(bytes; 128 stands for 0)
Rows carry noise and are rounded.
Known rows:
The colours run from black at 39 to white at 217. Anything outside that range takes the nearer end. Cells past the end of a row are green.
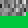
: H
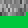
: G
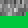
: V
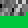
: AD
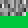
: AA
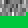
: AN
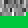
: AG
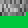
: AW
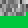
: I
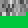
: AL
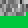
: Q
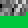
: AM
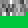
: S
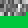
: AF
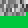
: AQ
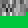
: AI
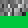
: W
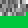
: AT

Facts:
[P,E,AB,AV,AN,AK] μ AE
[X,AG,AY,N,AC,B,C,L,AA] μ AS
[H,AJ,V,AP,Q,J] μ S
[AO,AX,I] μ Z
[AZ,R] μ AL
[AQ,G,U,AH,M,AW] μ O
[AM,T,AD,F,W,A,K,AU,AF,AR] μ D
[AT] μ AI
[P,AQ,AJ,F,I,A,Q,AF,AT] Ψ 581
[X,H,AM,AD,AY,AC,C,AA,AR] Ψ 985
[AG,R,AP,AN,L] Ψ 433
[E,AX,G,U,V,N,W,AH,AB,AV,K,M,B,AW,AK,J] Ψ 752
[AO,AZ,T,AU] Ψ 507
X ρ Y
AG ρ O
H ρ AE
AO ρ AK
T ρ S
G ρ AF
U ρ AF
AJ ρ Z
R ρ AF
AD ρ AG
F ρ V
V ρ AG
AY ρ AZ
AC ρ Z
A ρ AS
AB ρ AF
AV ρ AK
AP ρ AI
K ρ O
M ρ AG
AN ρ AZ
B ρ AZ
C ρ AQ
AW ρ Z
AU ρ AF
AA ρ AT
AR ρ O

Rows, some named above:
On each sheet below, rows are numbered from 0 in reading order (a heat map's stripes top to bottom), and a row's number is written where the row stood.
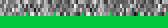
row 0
AQ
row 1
AE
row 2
F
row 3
O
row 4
K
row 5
F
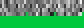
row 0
AO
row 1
W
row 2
X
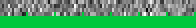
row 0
W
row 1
AJ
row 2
A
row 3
AZ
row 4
AN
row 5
AS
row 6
N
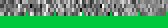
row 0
F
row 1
D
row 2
AC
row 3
T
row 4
Z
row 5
AV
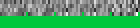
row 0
M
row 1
B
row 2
Y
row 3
Y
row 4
AC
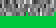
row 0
AZ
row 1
R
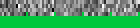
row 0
AU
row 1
C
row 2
AK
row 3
F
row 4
AQ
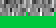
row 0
AP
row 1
L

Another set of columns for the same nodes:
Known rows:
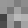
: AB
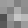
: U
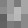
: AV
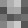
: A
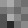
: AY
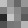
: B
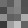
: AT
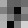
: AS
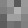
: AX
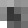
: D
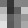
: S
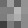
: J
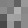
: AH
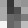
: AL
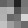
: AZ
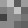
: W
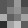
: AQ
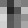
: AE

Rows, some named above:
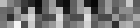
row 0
AF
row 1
O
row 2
O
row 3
O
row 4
AJ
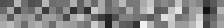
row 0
AN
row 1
AN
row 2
R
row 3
F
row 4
AM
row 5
AU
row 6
AO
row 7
Z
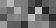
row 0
AM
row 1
AG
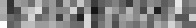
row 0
AL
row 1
AO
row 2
K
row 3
Z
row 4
AK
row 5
L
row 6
T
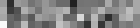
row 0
AL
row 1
H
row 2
AZ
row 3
M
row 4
AV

